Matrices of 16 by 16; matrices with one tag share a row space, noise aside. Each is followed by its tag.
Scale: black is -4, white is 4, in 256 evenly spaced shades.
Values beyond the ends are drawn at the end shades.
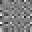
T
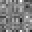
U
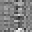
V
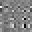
T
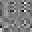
T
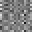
T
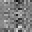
V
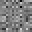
U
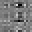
V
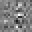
V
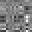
U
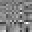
U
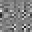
T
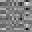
U
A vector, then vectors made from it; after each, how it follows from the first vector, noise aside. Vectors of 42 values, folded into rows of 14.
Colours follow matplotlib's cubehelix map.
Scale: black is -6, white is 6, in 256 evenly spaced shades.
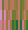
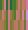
reversed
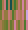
reversed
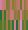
sign-scrambled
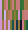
scaled up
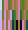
scaled up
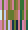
scaled up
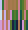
scaled up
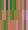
reversed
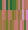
reversed
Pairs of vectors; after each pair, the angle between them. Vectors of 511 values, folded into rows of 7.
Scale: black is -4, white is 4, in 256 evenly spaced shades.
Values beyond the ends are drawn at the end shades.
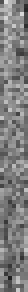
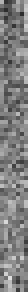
nearly opposite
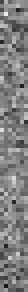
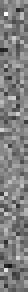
partly aligned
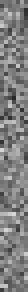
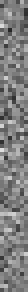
nearly parallel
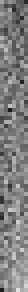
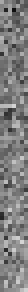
partly aligned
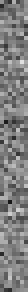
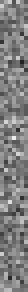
nearly opposite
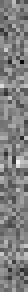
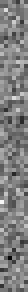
orthogonal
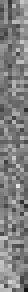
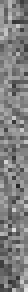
nearly opposite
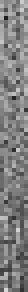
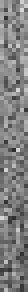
nearly parallel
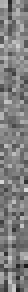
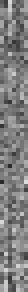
nearly opposite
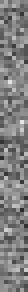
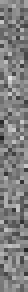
partly aligned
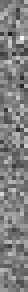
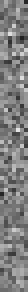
nearly opposite
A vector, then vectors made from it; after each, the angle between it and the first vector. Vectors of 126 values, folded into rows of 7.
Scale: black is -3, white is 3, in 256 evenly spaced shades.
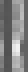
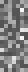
orthogonal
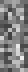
partly aligned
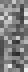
partly opposed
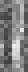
nearly parallel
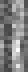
nearly parallel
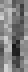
nearly opposite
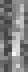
nearly parallel
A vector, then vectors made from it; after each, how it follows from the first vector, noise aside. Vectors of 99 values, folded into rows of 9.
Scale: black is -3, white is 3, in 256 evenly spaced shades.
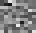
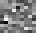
wrapped around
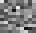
reversed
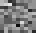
negated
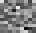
reversed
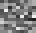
wrapped around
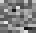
reversed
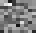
negated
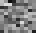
negated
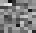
negated
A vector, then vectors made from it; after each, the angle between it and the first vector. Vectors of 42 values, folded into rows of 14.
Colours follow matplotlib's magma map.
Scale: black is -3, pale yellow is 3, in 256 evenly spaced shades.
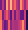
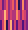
orthogonal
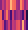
nearly parallel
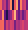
orthogonal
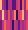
partly opposed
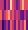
partly aligned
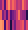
partly aligned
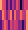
nearly opposite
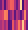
partly aligned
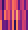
partly aligned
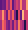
orthogonal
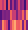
partly opposed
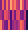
nearly parallel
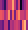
orthogonal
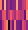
partly opposed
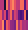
partly aligned
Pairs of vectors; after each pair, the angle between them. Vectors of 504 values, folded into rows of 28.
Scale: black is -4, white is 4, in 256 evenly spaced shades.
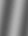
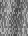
partly opposed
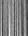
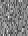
orthogonal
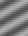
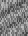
partly opposed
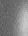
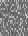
orthogonal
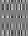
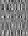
nearly parallel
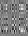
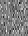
partly aligned
